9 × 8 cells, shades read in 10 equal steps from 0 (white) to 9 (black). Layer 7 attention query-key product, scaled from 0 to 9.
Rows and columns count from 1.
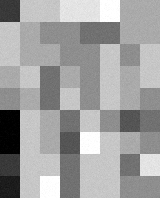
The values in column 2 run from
2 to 3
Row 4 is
3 2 5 3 4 2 3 2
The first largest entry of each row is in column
1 5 4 3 3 1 1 1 1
